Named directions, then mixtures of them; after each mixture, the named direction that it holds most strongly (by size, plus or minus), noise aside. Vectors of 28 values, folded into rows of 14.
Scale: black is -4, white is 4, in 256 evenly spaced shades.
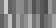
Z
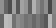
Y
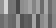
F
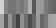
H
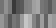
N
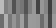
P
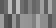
Y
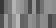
H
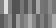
Z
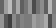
Y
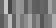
Z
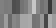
N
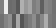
F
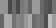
Y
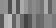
Y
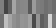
Y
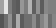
F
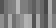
F
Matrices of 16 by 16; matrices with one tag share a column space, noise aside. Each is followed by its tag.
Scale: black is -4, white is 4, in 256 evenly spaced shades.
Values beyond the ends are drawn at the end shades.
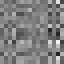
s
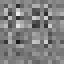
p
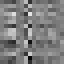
s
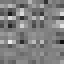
p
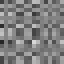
s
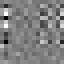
p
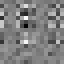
p
